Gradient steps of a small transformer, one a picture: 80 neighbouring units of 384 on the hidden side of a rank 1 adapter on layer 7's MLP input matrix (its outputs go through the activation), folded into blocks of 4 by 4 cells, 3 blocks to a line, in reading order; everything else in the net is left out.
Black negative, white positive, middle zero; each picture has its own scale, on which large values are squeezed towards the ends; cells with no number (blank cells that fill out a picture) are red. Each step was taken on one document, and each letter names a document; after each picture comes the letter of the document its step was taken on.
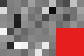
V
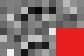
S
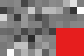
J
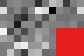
V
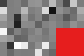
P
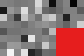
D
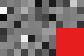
D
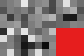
S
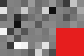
P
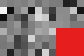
J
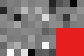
D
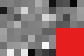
D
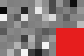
D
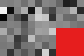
J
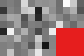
S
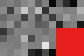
D
